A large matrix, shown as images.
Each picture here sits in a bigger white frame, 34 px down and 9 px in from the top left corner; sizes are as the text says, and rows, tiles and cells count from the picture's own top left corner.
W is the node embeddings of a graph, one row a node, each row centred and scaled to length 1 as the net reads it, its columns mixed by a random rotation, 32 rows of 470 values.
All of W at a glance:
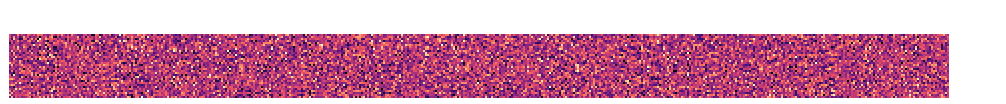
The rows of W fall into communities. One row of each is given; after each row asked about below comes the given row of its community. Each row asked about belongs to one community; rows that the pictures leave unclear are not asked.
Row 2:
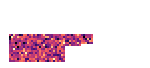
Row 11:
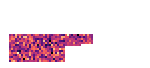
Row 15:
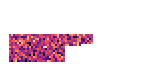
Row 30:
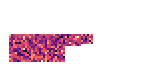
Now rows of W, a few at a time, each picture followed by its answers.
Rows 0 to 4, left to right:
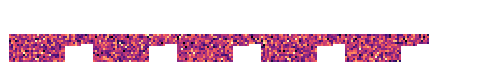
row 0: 30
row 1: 30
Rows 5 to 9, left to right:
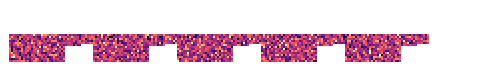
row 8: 11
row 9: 2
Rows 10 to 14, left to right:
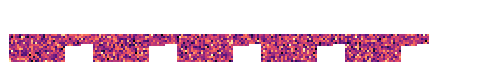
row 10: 30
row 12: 2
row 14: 15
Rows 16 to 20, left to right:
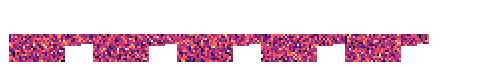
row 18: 15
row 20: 2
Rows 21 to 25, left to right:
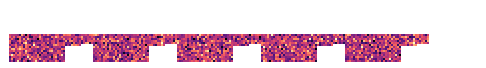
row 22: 15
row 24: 11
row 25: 15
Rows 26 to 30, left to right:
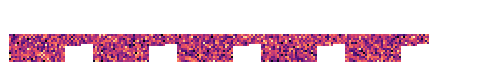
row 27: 11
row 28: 30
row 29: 15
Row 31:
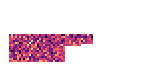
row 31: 11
